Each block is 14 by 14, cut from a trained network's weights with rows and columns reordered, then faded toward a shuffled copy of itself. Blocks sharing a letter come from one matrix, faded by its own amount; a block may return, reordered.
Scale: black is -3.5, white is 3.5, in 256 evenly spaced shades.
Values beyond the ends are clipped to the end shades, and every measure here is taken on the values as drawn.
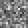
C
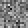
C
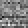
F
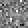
C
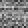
F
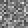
C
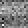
F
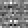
F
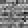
F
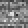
F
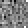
C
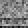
F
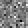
C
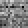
F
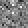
C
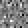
C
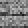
F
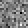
C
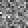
C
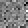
C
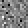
C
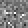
C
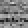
F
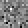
C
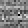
F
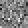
C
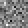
C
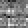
F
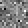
C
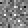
C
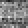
F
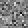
C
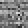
F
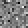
C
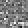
C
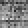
F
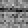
F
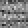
F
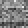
F
